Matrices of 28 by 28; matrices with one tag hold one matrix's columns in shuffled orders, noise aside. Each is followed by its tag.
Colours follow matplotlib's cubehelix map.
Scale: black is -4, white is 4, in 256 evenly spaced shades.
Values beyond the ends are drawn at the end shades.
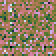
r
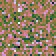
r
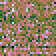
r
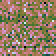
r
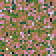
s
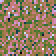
s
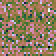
r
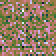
r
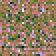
r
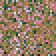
s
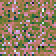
r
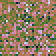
r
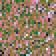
s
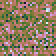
r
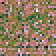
r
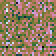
r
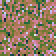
s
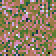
s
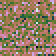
r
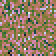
s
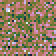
r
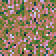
s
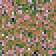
s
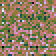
r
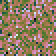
s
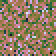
s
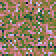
r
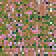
r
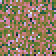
s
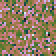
s
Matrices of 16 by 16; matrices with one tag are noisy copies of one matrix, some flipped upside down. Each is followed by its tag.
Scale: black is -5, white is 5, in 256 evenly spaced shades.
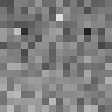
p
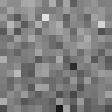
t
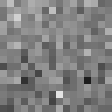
p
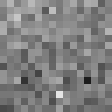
p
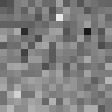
p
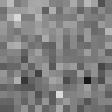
p
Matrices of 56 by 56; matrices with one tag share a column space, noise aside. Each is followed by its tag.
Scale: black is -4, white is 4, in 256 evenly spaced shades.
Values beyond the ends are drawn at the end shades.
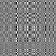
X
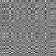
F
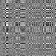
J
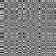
F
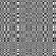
X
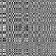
X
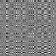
F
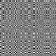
F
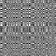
J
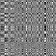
X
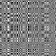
X
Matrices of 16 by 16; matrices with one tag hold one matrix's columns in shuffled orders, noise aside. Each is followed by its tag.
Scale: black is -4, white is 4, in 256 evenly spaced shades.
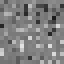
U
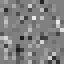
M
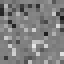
U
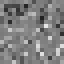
U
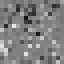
U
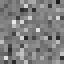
M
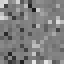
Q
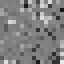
Q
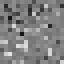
U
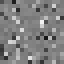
M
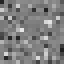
M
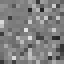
M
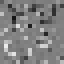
U
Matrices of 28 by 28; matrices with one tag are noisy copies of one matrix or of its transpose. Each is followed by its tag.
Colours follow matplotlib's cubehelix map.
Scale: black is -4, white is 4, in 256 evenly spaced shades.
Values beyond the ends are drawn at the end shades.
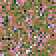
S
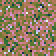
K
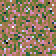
K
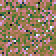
S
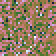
S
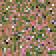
K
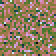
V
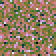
V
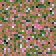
K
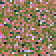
V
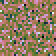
V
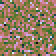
V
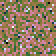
K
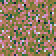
V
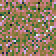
S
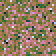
K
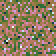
K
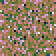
V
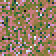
S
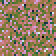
V
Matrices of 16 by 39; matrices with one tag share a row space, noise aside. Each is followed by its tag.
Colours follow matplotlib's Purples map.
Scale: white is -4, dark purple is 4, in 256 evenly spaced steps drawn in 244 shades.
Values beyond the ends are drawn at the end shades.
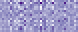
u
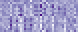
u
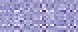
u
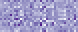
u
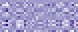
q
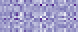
u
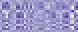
q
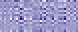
u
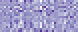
u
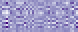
q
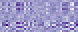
q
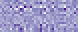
u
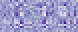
u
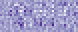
u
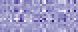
u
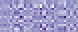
u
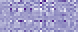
u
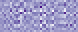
u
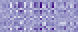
u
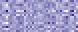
q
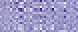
u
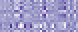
u
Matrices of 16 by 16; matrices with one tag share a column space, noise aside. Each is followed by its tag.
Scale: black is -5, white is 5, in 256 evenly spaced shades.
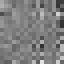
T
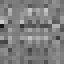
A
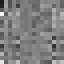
T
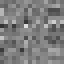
A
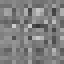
A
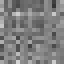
T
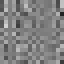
T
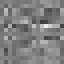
A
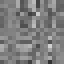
T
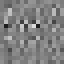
A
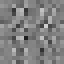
A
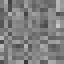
T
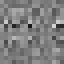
A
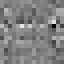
A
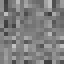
T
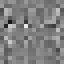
A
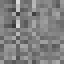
T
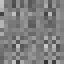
T
